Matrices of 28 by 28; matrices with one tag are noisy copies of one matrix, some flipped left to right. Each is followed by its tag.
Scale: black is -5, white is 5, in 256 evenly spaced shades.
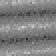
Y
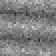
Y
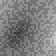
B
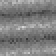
Y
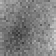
B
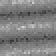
Y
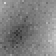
B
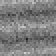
Y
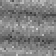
Y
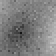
B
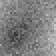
B
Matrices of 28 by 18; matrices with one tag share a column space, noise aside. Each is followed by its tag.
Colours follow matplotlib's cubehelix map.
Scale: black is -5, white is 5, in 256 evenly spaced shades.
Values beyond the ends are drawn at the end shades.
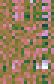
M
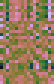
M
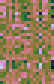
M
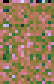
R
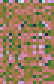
R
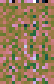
R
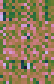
M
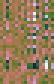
M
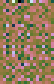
R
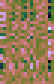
M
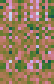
M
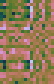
M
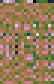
R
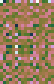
R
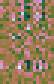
M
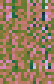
M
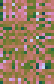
M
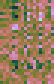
M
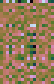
R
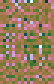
R
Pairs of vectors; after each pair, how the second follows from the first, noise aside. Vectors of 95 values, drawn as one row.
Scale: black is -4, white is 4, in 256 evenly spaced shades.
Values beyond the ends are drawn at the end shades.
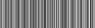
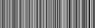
negated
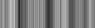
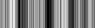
scaled up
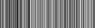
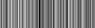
shuffled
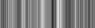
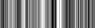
scaled up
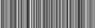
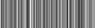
copied
